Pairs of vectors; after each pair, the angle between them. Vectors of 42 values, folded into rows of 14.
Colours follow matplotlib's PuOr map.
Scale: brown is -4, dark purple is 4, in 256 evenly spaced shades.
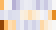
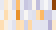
orthogonal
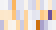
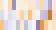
nearly opposite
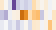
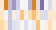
partly aligned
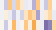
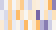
partly aligned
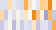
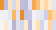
orthogonal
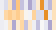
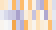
nearly opposite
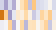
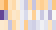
nearly opposite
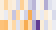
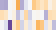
partly opposed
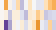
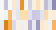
nearly opposite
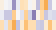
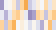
partly aligned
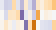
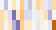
orthogonal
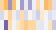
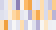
partly opposed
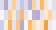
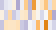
partly aligned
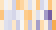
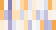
partly aligned
